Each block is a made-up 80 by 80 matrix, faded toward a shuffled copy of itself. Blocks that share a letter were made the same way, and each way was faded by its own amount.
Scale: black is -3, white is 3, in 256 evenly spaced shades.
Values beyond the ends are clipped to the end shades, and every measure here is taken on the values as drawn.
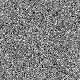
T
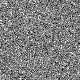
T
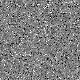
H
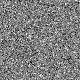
T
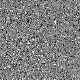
H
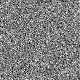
T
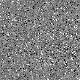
H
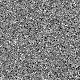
T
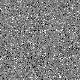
H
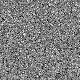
T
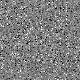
H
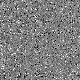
H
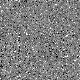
H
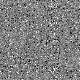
H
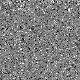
H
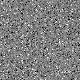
H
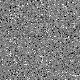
H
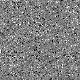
H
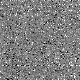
H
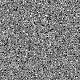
T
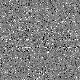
H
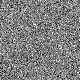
T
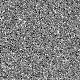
T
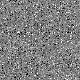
H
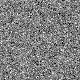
T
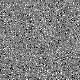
H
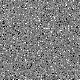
H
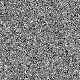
T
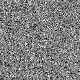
T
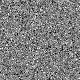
T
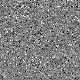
H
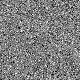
T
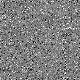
H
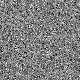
T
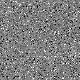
H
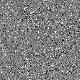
H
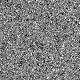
T
